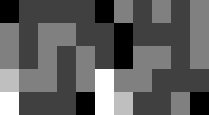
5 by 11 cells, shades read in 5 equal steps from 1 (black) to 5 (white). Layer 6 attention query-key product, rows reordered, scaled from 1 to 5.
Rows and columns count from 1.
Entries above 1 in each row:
9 10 10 11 9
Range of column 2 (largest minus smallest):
1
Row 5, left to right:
5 2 2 2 1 5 4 2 2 3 1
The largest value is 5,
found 3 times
